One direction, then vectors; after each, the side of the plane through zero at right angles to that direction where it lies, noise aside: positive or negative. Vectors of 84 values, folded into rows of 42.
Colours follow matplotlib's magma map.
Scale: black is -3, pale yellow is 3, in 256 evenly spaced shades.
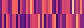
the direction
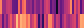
negative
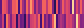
positive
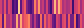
negative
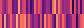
negative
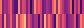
negative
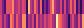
negative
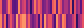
negative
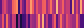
positive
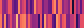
negative
